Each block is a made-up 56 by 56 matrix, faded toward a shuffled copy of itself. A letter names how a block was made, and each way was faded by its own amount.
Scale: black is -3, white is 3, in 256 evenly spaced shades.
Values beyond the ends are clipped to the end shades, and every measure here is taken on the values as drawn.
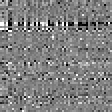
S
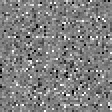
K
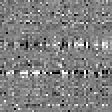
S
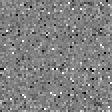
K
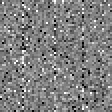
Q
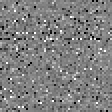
K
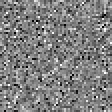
Q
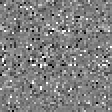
K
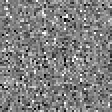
Q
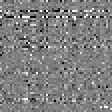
S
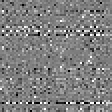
S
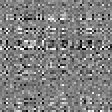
S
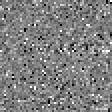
K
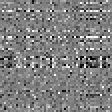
S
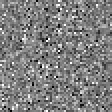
Q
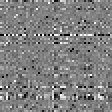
S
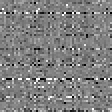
S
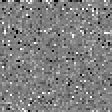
K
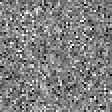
Q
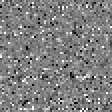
K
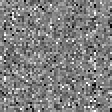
Q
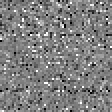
K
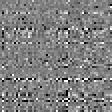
S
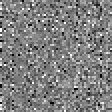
Q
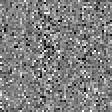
Q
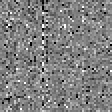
Q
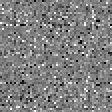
K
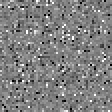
K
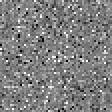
K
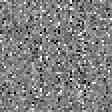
Q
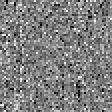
Q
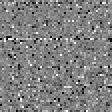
K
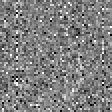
Q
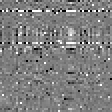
S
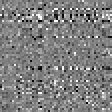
S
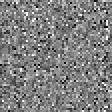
Q
